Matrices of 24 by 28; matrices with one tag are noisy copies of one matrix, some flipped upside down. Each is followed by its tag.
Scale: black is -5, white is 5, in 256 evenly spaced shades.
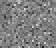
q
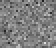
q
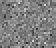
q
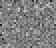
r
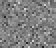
q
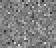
q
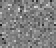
r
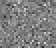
q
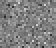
q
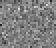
r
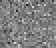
q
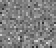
r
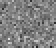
r
